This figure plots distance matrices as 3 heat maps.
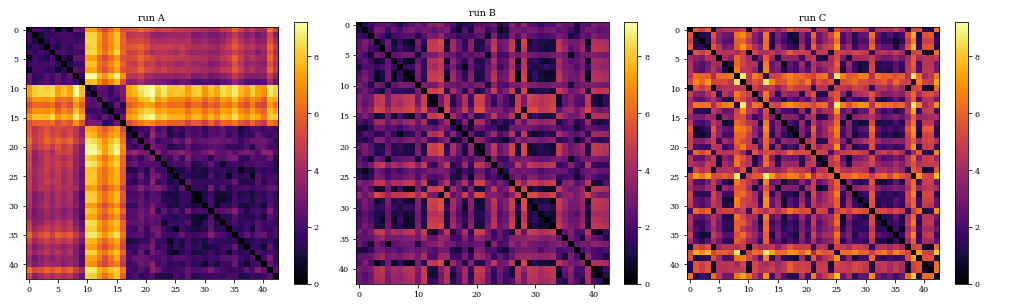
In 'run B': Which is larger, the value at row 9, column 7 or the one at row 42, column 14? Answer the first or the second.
the second
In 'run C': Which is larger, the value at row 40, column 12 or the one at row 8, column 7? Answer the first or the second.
the second
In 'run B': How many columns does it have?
43
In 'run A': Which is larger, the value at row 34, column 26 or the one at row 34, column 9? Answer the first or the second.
the second
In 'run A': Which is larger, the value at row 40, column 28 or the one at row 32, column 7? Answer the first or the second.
the second
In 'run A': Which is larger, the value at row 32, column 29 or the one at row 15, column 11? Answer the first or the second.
the second
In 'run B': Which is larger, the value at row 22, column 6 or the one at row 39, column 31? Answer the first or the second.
the first
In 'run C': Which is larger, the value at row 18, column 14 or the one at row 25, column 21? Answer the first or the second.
the second
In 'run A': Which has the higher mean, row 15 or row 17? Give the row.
15
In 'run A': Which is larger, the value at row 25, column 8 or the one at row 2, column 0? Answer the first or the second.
the first
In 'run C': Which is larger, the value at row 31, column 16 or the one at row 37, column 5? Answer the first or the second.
the first
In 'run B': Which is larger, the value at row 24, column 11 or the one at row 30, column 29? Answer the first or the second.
the first
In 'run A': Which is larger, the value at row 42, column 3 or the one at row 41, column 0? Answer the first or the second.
the second
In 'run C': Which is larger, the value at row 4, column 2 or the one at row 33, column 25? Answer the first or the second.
the second
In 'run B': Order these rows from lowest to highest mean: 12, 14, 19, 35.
19, 35, 12, 14
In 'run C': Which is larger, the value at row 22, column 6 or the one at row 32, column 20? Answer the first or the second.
the first
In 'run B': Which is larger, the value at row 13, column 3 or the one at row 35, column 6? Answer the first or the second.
the first
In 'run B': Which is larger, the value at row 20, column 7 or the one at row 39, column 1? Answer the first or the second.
the second
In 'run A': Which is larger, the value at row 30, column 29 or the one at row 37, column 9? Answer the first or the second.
the second
